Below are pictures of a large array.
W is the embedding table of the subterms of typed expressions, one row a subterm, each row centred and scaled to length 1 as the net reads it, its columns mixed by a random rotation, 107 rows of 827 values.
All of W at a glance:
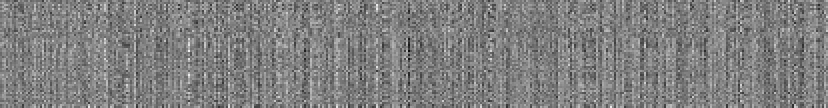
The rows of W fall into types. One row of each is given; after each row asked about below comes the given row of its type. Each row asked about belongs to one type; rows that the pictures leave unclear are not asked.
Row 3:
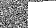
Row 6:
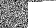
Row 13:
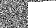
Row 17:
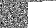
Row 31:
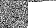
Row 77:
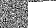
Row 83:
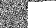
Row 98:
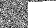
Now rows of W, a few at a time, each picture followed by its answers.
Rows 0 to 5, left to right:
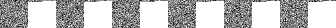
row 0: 6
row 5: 77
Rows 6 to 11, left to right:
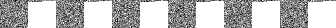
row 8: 77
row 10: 3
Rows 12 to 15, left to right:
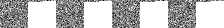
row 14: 17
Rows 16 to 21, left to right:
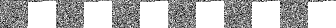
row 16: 31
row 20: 3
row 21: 83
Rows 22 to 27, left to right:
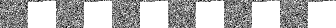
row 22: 83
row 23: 98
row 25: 17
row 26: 83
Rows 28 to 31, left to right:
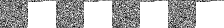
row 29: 6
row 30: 31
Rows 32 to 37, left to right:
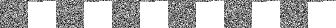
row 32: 6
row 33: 3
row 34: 6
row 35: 13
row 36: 3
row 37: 13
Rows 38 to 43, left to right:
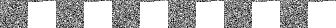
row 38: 3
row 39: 98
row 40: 31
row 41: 77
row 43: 3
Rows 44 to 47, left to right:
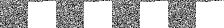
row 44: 3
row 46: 3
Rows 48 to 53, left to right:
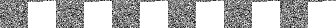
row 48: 13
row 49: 98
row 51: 98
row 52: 98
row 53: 31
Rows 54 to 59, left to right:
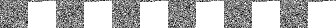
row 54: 31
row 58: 98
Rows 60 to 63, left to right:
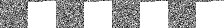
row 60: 83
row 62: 98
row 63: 13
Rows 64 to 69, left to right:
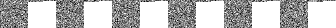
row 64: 98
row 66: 77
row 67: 13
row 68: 13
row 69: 6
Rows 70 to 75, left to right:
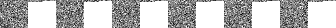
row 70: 31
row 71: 83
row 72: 13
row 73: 3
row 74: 3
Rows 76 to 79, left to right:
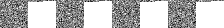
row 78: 13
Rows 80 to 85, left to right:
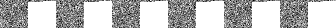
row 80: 83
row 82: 3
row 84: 83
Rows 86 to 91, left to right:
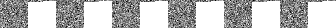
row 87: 83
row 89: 13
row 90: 83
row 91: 17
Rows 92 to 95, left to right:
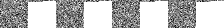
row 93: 17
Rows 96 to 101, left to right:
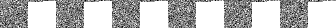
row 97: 83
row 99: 13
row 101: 83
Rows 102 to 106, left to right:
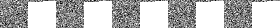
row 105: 13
